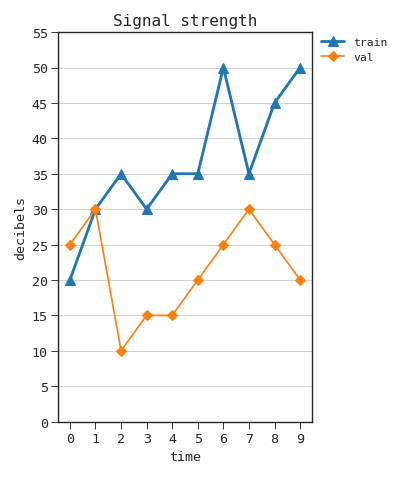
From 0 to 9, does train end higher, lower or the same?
higher
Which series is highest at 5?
train
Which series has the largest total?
train
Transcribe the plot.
Title: Signal strength
x-axis: time, ticks 0 1 2 3 4 5 6 7 8 9
y-axis: decibels, ticks 0 5 10 15 20 25 30 35 40 45 50 55
Legend: train, val
Values:
train: 20 30 35 30 35 35 50 35 45 50
val: 25 30 10 15 15 20 25 30 25 20
